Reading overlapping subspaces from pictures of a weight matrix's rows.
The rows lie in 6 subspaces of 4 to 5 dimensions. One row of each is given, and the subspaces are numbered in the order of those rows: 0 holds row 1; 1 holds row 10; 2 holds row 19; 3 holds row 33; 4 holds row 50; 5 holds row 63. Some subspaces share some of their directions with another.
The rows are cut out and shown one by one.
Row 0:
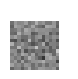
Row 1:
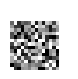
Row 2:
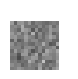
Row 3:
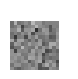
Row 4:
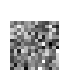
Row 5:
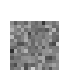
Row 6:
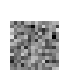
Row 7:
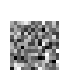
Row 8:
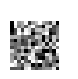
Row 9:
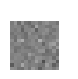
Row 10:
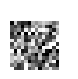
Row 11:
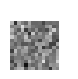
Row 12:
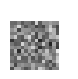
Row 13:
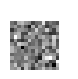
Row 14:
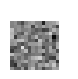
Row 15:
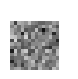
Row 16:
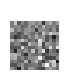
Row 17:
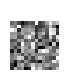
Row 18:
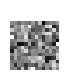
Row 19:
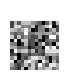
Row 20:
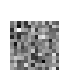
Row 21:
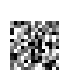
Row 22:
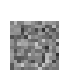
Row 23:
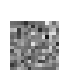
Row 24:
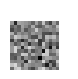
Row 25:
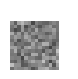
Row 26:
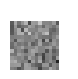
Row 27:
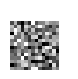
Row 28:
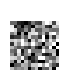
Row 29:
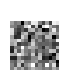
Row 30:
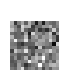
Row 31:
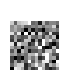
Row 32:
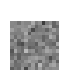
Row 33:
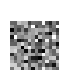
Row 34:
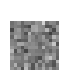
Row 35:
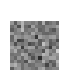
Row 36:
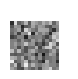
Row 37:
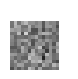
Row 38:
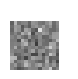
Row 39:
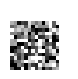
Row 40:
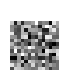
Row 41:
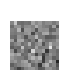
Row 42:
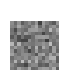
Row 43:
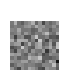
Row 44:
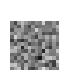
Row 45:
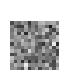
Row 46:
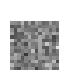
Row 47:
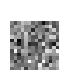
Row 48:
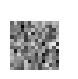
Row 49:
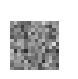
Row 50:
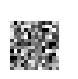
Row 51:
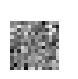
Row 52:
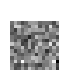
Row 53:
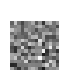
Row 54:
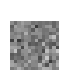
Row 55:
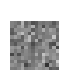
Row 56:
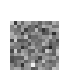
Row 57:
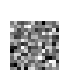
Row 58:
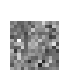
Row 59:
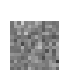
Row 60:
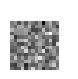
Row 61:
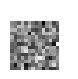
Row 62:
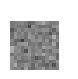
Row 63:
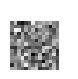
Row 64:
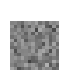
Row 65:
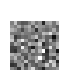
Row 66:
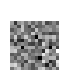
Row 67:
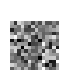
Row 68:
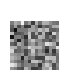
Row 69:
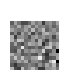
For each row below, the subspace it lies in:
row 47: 2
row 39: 3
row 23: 0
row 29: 4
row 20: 5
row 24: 4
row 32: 2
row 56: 4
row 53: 4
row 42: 1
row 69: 1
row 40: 4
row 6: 3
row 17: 0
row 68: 5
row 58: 2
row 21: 5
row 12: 0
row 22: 1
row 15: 4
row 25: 5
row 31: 1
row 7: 1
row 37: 1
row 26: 1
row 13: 4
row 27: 5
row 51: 0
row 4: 0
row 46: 5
